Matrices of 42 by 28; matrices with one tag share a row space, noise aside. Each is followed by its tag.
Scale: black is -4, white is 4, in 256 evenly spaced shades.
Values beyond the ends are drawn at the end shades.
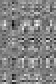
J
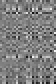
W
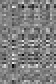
J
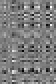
J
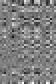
J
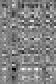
J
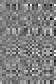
W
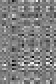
J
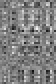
J
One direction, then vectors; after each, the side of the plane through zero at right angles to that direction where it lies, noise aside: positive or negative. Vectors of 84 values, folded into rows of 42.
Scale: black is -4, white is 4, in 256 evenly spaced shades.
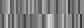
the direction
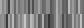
negative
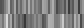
positive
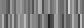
negative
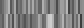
positive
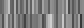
positive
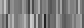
negative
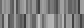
positive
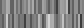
positive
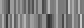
negative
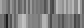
negative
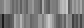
positive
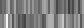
positive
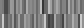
negative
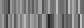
negative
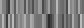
negative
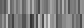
positive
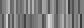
positive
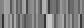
positive
